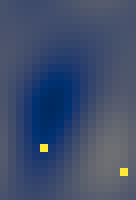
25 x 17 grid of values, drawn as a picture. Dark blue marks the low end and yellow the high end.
Ninth with the lowest average: centre. Lone odd cells: 2, each higher than its neighbours. Ninth with the highest average: bottom right. Histogram: skewed, a long tail of high values.
